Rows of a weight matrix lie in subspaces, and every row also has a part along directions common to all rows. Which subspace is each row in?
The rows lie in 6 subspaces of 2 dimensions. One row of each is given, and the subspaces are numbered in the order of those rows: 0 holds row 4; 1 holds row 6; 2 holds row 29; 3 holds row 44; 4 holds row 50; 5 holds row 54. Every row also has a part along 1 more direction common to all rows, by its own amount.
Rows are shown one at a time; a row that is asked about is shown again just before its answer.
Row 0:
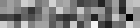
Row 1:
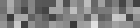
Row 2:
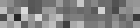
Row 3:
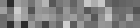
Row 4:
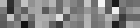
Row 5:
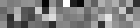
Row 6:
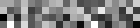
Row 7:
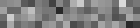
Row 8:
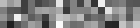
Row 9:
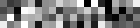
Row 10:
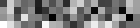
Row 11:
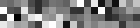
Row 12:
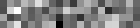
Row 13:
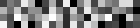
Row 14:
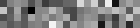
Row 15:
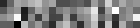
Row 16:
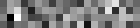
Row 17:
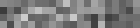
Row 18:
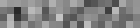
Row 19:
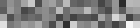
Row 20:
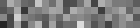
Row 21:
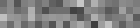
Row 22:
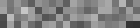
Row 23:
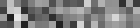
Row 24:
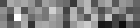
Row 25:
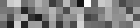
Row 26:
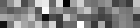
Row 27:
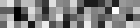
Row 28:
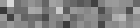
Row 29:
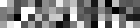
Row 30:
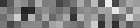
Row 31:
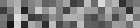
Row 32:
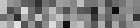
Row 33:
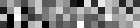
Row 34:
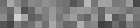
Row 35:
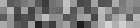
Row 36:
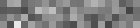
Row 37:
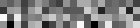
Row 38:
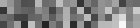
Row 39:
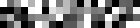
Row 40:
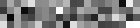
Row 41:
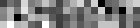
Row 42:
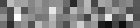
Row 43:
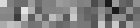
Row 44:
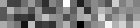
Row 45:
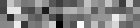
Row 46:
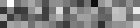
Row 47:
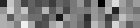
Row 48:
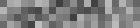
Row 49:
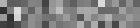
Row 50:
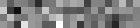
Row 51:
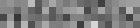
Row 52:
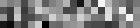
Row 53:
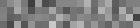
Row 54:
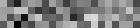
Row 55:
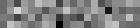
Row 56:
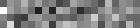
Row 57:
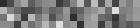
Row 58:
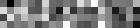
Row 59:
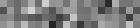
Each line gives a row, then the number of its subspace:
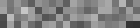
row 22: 1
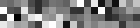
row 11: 2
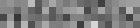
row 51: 1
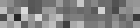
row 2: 2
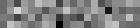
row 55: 4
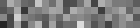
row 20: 3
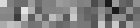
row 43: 2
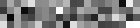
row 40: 1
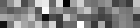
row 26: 3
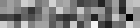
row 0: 1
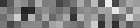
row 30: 2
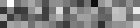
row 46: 0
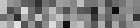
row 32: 2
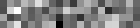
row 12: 4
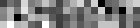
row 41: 4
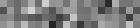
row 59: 2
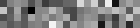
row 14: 2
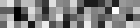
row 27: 0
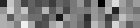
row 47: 0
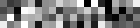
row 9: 5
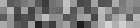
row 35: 3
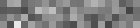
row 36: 5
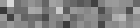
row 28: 0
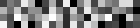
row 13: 3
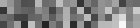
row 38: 3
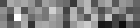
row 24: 3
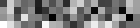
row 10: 4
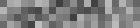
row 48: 5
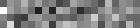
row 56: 5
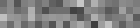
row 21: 1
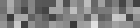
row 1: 4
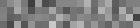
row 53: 2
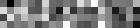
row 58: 0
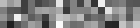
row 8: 4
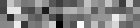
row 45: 4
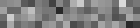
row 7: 1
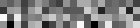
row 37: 1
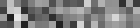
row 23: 4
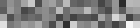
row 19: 1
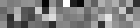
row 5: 3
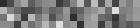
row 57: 2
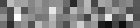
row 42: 3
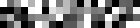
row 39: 0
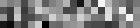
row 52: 4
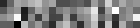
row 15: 2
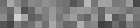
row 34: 3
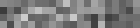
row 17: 5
